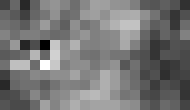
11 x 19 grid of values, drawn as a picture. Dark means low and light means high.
No row or column stands out. In the middle left lies a patch that is rougher than the rest. The values follow a bell shape. The field is mottled with small blotches. Values change most from cell to cell in the middle left.
